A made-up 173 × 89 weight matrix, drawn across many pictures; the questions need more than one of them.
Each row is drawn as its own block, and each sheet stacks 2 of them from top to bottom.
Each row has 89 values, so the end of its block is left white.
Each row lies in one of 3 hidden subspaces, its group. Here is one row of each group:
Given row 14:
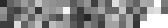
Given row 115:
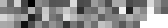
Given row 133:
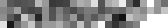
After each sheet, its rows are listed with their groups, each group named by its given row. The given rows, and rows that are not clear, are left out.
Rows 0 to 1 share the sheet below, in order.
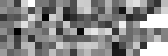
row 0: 115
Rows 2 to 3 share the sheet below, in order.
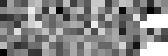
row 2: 115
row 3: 133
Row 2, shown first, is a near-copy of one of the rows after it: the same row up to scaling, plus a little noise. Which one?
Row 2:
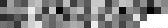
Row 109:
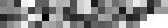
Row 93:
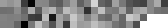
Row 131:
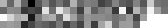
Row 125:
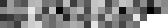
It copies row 125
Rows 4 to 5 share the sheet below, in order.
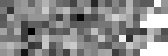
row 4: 14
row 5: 115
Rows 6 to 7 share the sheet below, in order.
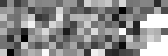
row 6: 14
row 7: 133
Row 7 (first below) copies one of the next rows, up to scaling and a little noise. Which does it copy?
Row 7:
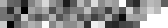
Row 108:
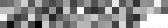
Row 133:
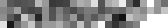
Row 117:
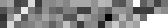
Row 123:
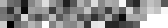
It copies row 123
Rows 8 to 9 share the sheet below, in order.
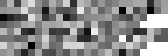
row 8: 115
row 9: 115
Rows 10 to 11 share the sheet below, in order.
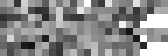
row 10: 115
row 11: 14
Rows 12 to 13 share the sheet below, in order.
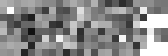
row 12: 14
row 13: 115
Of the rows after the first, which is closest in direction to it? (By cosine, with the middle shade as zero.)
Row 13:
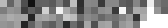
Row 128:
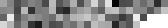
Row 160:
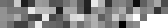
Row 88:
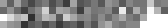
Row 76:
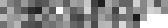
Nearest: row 88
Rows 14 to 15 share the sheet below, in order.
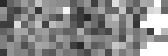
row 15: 14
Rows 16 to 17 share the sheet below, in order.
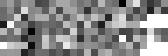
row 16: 133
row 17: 115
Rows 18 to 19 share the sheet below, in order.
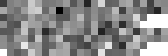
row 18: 115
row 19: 133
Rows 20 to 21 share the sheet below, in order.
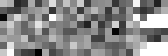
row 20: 133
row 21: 14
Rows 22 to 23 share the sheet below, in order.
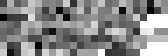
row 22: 115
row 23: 133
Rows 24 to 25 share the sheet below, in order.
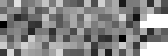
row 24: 133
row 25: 14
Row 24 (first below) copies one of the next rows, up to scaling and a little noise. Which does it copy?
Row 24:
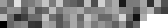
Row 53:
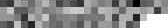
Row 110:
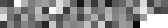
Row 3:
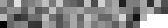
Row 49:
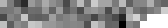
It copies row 3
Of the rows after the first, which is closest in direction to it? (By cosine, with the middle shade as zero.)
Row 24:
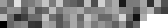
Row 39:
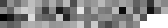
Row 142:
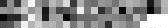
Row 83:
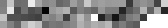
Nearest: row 83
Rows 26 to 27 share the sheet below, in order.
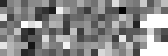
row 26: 14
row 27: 115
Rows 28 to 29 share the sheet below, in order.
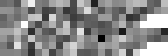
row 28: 115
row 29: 14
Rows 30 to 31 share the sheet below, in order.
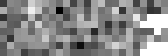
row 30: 115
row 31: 14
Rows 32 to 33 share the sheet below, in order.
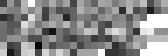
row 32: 115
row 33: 133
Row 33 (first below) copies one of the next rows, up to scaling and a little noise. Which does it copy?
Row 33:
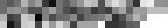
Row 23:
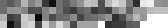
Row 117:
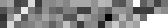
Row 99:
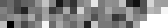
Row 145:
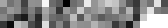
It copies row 23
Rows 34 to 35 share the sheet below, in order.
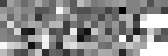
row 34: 14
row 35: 115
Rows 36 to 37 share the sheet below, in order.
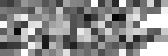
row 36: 133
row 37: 115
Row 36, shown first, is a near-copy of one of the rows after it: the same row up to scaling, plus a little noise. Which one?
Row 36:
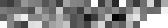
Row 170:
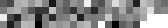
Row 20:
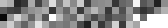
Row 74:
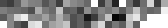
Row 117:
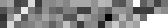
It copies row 74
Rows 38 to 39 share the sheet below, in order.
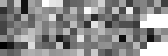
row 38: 133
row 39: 115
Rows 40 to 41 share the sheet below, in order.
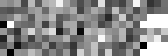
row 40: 133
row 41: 14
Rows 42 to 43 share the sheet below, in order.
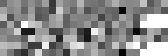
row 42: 14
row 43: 115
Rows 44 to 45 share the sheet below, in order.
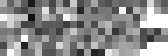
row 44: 115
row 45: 133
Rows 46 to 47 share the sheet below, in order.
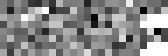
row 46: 14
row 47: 14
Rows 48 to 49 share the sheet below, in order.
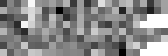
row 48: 115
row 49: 133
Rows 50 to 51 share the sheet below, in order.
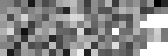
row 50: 14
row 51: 133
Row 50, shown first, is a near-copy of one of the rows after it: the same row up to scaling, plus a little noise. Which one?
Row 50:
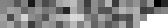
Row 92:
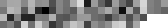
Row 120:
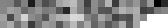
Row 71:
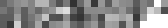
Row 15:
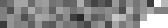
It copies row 120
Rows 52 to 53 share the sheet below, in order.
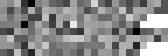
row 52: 115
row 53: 133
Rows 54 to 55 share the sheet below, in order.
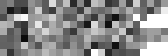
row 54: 133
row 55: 133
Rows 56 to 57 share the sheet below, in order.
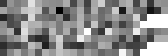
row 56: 115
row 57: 115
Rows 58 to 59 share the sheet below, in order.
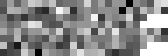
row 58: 14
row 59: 133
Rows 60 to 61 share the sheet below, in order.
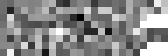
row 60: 14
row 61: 133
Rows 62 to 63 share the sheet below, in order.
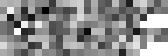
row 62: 14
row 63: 115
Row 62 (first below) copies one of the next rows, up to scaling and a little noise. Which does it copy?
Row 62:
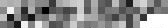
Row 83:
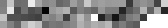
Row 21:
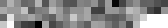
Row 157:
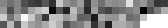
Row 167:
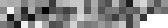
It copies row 167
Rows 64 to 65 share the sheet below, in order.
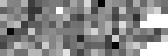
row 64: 115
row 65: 133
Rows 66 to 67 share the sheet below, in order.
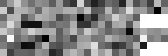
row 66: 14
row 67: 14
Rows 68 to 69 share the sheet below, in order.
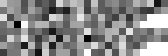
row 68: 14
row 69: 133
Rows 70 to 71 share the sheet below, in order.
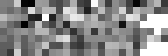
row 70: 115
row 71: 14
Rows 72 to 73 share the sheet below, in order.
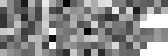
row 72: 133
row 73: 133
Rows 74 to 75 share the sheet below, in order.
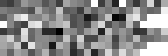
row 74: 133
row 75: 133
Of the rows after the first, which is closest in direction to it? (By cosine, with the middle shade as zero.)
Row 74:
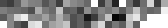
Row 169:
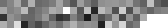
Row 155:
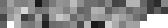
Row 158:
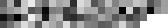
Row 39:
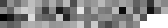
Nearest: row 39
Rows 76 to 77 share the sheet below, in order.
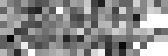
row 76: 115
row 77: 133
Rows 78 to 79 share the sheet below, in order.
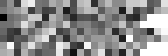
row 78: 115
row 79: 14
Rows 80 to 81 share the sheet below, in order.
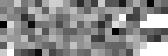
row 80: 133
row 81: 14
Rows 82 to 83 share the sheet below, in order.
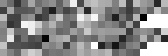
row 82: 14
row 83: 14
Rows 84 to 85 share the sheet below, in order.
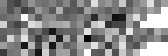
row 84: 133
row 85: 133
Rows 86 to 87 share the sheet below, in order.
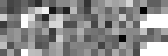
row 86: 14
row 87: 14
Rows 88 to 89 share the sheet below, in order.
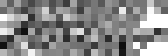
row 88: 115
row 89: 133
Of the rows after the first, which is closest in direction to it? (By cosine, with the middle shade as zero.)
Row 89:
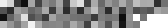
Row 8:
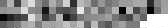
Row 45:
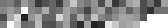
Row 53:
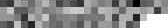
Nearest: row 8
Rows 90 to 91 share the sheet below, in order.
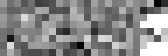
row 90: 14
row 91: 14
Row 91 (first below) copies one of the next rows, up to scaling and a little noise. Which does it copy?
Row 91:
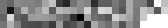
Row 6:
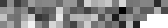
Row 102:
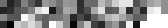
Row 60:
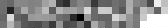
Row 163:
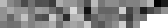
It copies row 60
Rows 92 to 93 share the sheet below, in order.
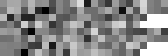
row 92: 14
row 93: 115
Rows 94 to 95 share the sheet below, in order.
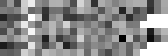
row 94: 115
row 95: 115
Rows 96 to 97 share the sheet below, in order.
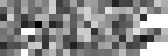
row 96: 14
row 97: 115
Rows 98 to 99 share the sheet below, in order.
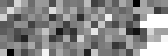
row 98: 133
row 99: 133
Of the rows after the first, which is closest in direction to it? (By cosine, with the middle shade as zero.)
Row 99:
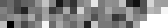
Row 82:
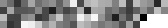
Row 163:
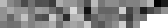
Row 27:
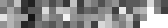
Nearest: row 82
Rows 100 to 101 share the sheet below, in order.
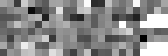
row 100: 115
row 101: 14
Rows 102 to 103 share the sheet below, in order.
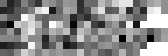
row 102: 14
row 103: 115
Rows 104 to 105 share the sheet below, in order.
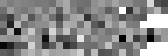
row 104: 14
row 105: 115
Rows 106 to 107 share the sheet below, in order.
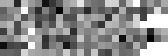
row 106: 133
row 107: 115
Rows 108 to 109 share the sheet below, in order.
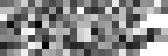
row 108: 133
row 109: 115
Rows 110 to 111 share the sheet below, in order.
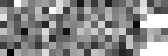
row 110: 133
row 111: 133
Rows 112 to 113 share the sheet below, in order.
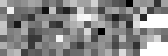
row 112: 14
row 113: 115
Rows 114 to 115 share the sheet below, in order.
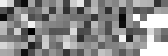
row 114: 133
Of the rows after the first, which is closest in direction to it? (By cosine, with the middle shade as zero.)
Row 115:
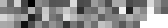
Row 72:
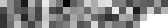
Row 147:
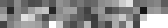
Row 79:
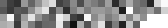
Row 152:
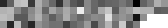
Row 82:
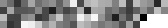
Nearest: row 152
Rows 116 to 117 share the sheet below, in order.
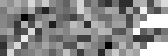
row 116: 14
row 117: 133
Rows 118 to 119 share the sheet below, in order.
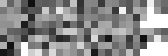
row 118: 115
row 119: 14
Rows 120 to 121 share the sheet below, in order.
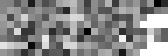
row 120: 14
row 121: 115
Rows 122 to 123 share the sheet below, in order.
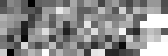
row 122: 115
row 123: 133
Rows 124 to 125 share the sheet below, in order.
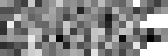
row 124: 133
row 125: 115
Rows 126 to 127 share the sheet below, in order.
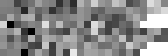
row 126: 133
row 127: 115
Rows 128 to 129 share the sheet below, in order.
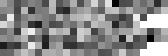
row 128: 14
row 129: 115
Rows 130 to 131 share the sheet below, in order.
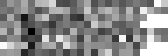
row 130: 14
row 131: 115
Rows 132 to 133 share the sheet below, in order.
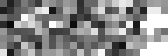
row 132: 14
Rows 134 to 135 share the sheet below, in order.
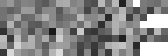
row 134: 133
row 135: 14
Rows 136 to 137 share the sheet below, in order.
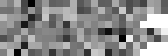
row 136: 115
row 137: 14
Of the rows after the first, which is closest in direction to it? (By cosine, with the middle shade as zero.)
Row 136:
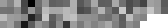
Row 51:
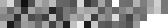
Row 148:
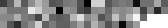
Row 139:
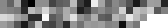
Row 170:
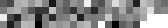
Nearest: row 139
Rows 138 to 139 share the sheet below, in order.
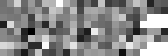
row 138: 133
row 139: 115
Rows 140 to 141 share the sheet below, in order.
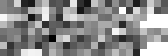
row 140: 115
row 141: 14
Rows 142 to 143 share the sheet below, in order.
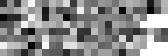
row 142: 115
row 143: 115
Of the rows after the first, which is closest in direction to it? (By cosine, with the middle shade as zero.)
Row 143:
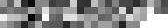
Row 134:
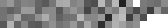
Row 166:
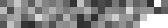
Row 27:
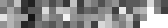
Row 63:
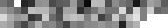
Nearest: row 63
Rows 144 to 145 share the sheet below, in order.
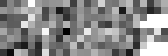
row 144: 115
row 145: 133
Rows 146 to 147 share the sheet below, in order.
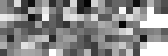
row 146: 115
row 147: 14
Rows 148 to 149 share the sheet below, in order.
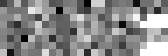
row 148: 115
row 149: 133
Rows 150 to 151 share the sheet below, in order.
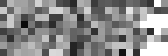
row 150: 14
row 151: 14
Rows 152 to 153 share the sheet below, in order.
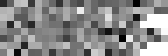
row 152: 133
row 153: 14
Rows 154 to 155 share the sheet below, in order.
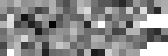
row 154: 14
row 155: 133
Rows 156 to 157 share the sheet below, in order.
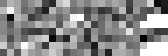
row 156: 14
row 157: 14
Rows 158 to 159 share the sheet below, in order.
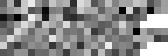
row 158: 115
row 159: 133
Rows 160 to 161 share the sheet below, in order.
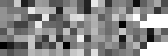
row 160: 115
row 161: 115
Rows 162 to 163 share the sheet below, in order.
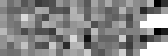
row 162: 14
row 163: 14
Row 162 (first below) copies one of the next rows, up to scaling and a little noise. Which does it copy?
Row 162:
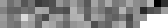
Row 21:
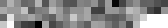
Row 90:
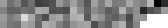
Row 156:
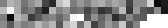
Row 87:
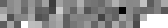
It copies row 90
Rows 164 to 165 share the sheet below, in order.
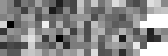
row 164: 133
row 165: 115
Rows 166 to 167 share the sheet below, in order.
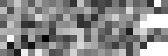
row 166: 14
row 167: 14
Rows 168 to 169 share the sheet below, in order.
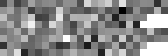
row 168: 14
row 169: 14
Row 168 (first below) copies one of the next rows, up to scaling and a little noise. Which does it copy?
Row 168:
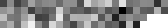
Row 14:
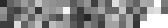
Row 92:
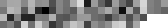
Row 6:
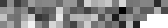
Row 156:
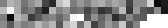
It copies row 6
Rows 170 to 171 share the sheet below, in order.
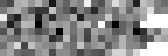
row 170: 133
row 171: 133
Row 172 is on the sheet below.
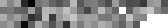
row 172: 115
